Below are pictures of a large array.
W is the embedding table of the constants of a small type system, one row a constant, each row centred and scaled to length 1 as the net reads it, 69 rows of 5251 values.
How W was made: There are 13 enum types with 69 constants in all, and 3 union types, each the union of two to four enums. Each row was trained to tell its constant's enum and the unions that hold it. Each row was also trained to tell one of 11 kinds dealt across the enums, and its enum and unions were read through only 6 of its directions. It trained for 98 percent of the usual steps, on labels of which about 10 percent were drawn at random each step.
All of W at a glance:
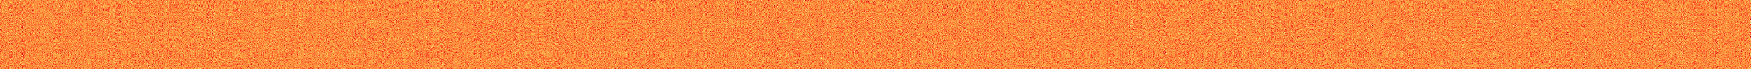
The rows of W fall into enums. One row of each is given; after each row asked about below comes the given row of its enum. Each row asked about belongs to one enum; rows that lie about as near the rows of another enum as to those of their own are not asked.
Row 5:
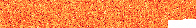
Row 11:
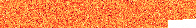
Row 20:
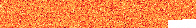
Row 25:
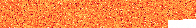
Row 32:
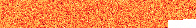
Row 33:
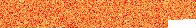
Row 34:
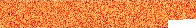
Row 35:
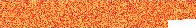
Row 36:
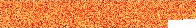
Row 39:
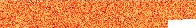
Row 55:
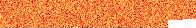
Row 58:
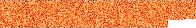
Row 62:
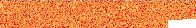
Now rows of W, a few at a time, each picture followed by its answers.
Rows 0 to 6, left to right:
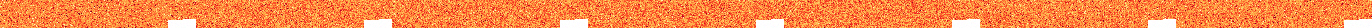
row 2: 39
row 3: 58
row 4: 35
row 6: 55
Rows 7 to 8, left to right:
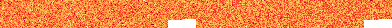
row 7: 5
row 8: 35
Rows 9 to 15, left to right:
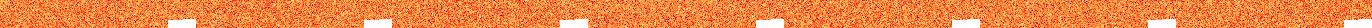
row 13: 33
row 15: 35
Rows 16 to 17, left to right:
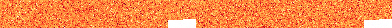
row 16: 36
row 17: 39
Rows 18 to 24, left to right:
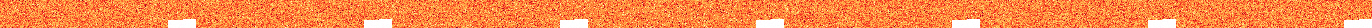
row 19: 58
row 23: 39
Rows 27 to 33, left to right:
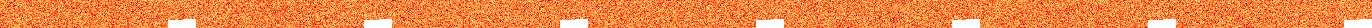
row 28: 36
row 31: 39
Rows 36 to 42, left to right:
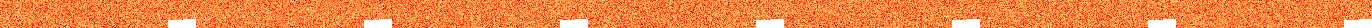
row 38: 33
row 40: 5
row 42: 11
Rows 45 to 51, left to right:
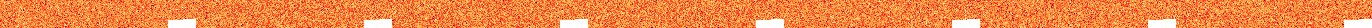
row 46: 11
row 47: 25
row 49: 34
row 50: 33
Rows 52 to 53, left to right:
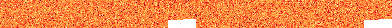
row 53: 25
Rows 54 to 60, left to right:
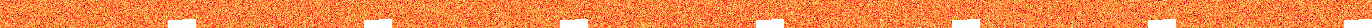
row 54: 20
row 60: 20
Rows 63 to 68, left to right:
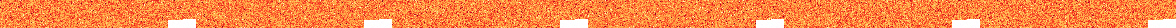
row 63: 35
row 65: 5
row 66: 34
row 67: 11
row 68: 11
